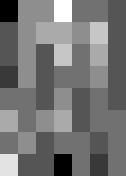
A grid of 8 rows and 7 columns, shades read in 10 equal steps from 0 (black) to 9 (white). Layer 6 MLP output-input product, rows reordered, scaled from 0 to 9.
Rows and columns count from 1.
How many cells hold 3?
16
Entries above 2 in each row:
6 7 7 6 7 7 7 5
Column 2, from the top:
5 5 5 5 4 4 5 3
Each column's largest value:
8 5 6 9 5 7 4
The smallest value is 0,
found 2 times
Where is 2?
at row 4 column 1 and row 8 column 6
